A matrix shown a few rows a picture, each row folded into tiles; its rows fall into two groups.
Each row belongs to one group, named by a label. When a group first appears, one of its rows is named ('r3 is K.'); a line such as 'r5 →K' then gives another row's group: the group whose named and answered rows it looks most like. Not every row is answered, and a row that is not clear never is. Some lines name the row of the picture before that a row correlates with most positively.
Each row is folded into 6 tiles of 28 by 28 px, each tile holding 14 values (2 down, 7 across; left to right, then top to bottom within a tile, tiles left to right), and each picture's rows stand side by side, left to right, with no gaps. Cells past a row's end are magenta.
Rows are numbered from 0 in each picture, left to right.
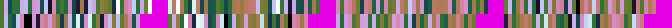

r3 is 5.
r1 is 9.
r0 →5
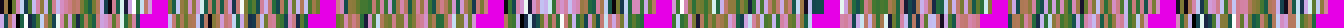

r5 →9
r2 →5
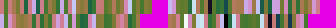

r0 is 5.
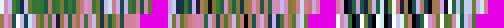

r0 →9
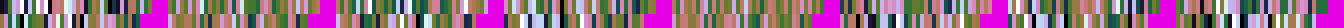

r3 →9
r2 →5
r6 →9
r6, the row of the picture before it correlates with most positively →0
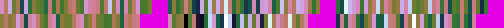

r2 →9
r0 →9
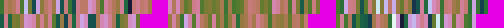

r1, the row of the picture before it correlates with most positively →0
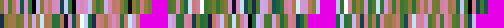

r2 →9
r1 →5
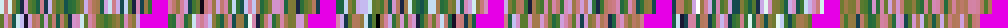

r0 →9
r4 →5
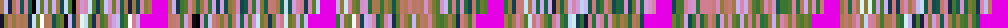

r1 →5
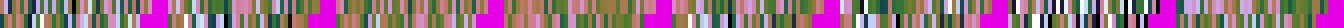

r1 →9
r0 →5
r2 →5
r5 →9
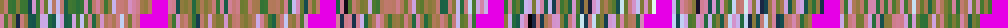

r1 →5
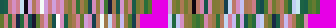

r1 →5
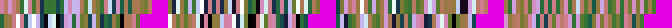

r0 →9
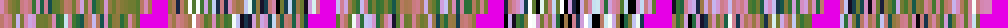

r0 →9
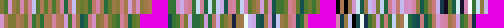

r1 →9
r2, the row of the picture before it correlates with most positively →4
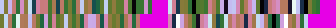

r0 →9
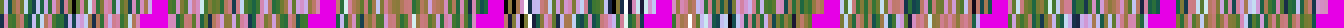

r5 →9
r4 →9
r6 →9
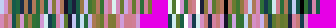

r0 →9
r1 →9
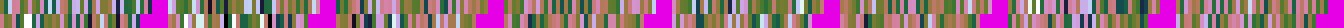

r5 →5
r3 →5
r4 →5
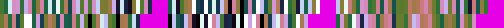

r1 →5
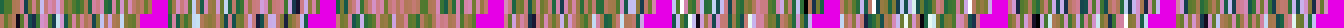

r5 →5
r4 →9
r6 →5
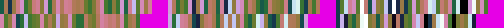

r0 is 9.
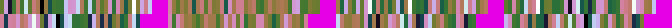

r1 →5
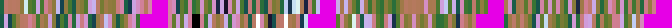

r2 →9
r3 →5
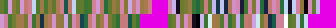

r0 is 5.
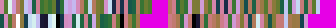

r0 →9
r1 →5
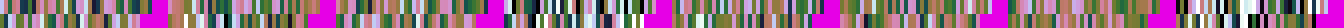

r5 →5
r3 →5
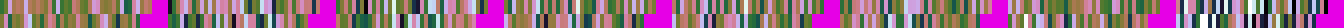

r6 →9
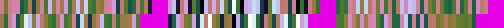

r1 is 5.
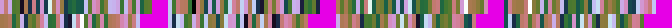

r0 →9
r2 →5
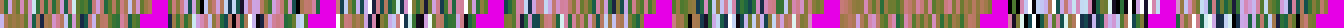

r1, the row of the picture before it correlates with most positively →3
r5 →9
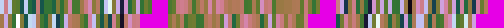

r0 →9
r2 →5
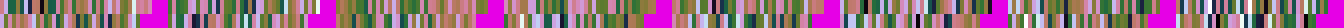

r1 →5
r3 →9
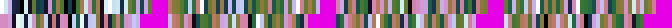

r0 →9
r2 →5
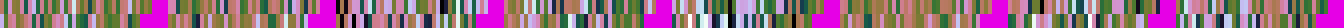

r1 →5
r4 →9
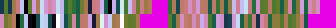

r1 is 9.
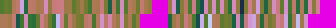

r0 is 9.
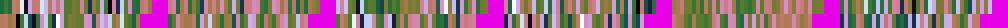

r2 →9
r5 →5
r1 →5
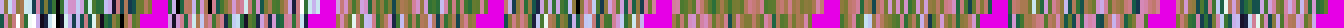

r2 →9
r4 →9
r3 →5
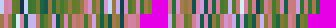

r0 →9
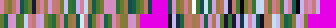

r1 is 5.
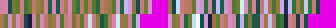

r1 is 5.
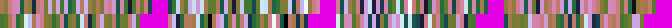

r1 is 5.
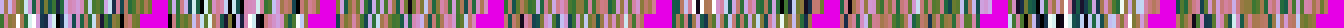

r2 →5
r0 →9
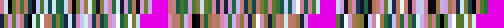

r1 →5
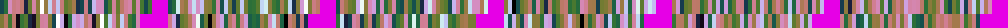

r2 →5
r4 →5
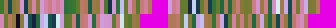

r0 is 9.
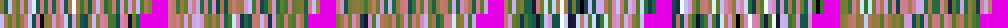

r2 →5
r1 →9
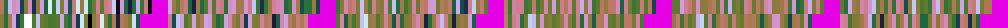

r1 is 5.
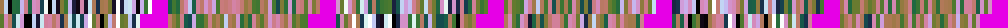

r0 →5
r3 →5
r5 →5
